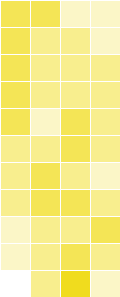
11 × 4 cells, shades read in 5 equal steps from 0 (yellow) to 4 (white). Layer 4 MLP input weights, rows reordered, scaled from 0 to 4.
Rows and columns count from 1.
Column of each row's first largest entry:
3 4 2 2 2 1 4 1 1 1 1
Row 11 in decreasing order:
4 3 2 0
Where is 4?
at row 11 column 1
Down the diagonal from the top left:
1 2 2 2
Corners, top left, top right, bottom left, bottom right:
1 3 4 3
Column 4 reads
3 3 2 2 2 2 3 2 1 2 3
